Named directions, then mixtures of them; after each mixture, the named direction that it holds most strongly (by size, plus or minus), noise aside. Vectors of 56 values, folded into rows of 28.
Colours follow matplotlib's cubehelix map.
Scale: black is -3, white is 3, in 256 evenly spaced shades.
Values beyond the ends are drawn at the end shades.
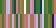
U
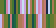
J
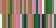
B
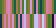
B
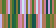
J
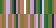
U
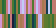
J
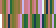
B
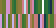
U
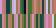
U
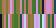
B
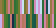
J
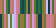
J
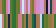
J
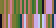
B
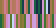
J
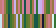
B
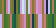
J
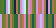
J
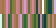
B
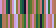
J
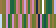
B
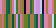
U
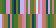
J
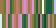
B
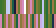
U
